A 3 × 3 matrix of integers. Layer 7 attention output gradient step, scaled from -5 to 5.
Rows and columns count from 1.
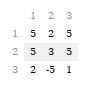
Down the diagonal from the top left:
5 3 1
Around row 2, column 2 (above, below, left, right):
2 -5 5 5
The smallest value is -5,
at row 3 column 2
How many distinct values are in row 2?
2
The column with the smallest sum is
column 2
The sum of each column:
12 0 11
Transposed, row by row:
5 5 2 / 2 3 -5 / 5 5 1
